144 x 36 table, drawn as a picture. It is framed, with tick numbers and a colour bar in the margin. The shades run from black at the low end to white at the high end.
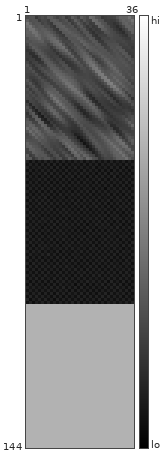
It is made of 3 by 1 panels. Panel 1,1: low, slanting down to the right. Panel 2,1: very low, checkered, faint in contrast. Panel 3,1: high, flat.
